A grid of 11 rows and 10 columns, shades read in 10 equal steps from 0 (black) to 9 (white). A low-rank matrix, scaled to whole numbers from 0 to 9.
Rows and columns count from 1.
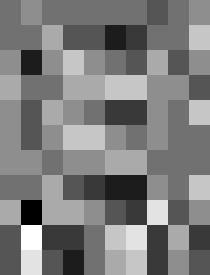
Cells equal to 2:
10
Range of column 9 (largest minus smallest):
3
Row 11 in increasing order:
1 2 3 3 3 4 5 6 7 8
